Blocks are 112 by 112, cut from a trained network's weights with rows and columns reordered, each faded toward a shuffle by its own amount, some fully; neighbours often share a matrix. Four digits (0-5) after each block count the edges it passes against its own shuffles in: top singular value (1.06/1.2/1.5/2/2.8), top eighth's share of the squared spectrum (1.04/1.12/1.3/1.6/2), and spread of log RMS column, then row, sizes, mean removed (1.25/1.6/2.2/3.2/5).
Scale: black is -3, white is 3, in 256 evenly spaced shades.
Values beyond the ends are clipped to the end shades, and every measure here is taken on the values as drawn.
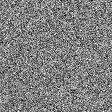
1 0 0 0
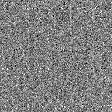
2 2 0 1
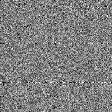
3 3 0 2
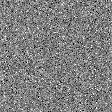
2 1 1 0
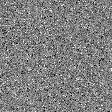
1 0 0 0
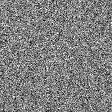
0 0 0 0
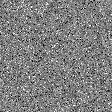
0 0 0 0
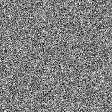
3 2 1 0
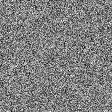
0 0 0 0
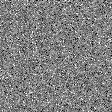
1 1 0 0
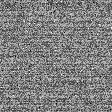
3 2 0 0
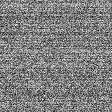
3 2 1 0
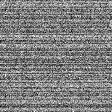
5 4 1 2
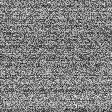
3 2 0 0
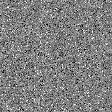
2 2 1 1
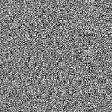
4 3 2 2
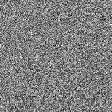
3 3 0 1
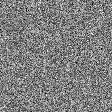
0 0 0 0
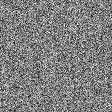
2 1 0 0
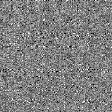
3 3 2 3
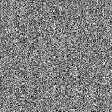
3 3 1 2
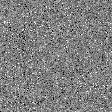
2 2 0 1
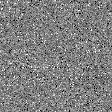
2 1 0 1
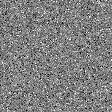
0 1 0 0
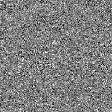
3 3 2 2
